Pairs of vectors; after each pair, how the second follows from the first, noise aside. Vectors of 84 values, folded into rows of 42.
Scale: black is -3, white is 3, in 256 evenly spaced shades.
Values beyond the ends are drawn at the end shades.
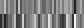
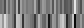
negated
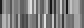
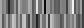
shuffled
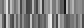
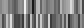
shuffled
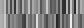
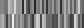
shuffled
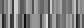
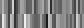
negated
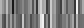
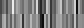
negated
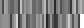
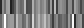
shuffled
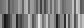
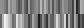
negated
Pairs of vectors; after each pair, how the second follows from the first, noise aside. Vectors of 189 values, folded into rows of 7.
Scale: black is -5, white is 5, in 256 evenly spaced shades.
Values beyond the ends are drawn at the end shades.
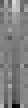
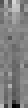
copied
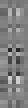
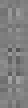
shrunk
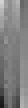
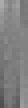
shrunk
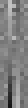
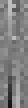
copied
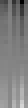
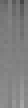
shrunk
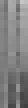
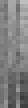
copied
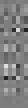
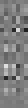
copied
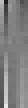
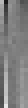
copied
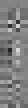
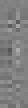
shrunk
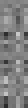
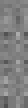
shrunk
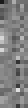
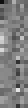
copied
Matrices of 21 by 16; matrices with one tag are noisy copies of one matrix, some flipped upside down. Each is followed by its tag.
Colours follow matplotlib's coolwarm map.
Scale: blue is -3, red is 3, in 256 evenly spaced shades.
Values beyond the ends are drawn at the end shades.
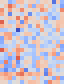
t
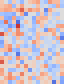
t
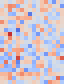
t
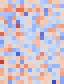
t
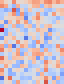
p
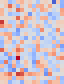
t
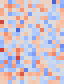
t
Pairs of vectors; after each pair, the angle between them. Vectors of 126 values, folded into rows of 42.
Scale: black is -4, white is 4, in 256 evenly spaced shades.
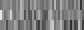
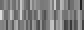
nearly parallel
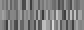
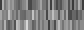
orthogonal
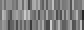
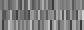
nearly opposite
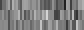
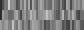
partly aligned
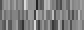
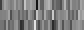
nearly parallel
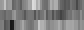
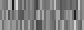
orthogonal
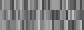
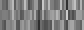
nearly opposite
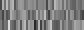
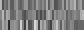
nearly opposite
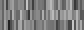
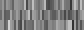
nearly opposite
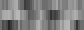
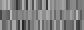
orthogonal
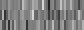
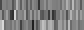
orthogonal
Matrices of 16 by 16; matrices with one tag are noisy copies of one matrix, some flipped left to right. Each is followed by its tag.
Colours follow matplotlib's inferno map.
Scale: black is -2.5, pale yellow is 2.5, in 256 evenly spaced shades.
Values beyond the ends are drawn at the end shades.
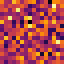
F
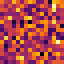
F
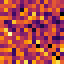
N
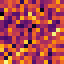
N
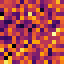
N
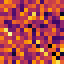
N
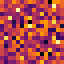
F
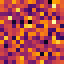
F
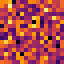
F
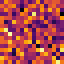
N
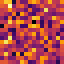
F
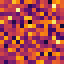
F
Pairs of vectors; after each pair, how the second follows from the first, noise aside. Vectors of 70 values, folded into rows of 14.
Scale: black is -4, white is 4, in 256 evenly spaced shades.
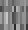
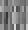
negated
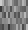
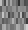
reversed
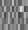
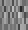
negated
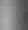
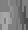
partly zeroed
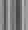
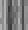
reversed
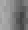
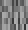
shuffled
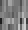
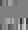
partly zeroed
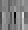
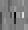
partly zeroed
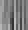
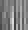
negated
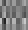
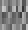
reversed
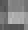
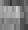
reversed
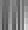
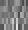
shuffled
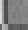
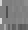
partly zeroed
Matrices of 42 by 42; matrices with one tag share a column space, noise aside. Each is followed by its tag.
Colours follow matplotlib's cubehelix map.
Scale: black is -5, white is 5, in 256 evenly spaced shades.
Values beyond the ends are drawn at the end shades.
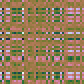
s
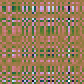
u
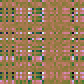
s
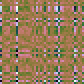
u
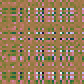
s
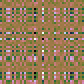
s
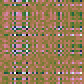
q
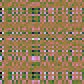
s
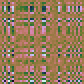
u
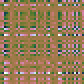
q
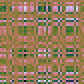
u
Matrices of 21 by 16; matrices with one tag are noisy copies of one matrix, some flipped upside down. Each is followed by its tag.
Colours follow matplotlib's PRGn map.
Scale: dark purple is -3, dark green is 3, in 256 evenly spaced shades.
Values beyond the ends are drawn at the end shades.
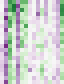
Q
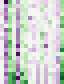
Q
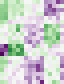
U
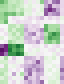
U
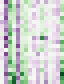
Q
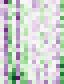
Q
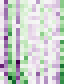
Q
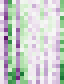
Q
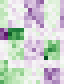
U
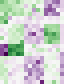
U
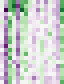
Q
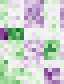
U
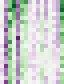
Q
